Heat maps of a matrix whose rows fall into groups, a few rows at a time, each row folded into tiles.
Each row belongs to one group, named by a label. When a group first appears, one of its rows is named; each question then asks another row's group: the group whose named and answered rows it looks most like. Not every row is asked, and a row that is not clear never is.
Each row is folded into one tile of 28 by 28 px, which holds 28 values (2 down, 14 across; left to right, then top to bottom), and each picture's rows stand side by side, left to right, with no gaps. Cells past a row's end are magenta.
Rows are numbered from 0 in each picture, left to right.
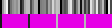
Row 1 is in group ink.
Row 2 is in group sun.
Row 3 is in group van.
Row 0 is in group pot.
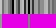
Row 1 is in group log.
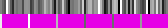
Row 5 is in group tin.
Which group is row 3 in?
pot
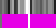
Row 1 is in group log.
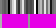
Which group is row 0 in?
sun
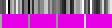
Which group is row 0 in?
tin
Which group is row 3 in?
van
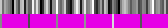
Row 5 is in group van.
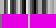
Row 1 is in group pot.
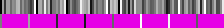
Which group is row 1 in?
tin
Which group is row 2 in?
ink
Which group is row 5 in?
log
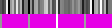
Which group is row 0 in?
tin
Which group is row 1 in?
log
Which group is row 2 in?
log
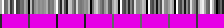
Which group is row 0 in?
ink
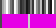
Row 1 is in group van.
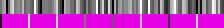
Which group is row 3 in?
van
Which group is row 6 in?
pot
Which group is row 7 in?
log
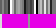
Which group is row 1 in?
tin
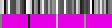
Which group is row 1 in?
ink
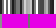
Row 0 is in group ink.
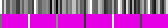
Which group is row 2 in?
log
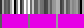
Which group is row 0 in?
van
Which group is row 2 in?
sun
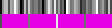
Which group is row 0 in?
pot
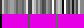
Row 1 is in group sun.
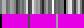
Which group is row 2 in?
sun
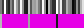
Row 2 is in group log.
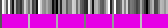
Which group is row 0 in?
ink
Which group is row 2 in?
log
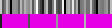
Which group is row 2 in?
tin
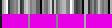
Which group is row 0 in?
pot
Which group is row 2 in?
pot
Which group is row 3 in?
sun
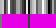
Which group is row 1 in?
pot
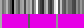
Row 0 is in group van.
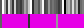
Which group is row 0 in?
ink
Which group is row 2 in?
tin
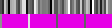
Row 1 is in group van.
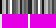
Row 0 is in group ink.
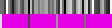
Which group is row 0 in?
van
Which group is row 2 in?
sun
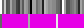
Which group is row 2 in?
van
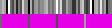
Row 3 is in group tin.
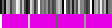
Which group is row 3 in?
tin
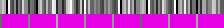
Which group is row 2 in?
pot
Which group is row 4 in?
tin
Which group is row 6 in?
tin
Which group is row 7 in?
log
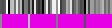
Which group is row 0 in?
tin
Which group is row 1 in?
van
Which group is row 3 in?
log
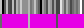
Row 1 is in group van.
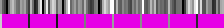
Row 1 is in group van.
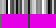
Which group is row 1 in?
pot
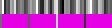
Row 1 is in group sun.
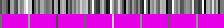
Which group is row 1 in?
sun
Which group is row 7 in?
tin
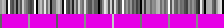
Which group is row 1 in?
tin
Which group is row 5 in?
log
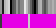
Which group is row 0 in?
ink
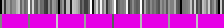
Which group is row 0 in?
log
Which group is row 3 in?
tin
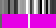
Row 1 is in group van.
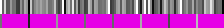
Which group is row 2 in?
tin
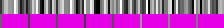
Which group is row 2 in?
pot
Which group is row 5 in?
tin
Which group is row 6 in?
sun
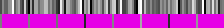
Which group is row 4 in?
sun
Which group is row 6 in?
ink
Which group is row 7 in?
tin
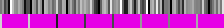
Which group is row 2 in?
ink
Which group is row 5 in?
tin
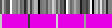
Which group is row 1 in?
ink
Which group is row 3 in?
tin
